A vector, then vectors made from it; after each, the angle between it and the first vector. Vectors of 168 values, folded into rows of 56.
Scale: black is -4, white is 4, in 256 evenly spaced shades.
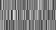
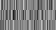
nearly opposite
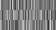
orthogonal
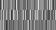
nearly parallel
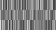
partly aligned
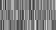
orthogonal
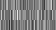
partly aligned
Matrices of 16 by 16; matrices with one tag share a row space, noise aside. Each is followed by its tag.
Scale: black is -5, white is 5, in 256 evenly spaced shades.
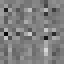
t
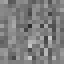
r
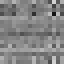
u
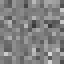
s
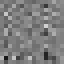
t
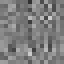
r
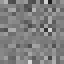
r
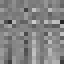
s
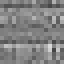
u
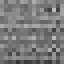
u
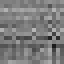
u
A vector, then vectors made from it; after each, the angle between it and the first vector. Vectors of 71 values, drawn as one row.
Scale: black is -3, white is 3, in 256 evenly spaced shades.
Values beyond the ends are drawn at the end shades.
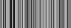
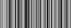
orthogonal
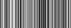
partly opposed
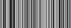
nearly parallel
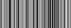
orthogonal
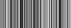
partly aligned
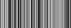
orthogonal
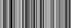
partly aligned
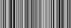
nearly parallel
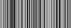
partly aligned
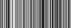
partly opposed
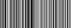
partly aligned
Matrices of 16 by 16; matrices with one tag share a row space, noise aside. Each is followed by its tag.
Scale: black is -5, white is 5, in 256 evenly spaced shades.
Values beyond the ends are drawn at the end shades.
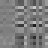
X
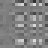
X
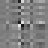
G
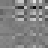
X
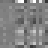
X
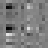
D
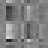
D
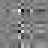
G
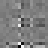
G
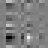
D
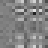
X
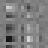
D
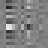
D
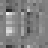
D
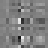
G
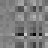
X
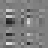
D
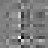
G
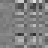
X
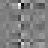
G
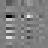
D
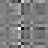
G
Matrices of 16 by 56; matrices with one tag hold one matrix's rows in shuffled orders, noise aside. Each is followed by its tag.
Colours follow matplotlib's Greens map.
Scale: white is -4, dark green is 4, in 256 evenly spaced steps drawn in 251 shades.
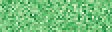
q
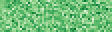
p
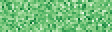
q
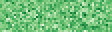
p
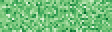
p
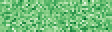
p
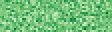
p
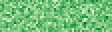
p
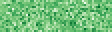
p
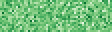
q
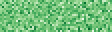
q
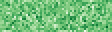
p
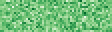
p
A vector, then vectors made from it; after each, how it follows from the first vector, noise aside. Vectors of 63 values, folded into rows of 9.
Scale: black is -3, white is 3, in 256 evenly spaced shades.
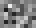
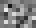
negated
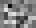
negated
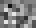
negated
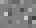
partly zeroed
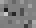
partly zeroed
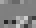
partly zeroed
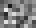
negated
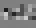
partly zeroed
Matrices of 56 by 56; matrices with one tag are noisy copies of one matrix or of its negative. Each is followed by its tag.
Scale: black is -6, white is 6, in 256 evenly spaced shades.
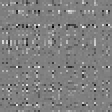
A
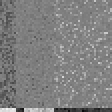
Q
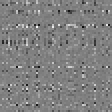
A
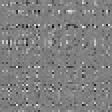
A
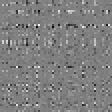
A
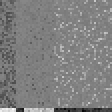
Q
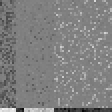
Q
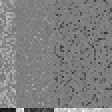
Q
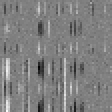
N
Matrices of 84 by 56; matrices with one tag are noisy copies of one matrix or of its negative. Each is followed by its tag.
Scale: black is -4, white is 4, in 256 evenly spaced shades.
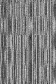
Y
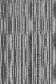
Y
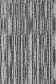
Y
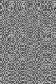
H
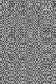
H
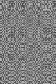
H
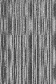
Y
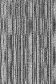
Y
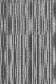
Y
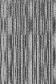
Y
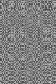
H
